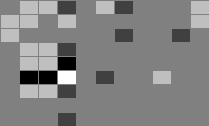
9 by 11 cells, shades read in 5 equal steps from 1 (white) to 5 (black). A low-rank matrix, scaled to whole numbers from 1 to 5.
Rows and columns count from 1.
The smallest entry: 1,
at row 6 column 4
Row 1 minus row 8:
0 -1 -1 1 0 -1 1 0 0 0 -1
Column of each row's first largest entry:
4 3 7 4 4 2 4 1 4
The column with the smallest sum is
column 2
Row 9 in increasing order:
3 3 3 3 3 3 3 3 3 3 4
